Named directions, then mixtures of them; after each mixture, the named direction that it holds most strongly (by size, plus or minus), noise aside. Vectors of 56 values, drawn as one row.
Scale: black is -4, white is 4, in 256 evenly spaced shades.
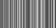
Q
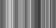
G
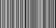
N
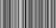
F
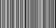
N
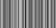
F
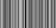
F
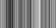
G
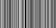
F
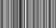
F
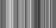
G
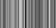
F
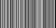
N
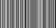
N
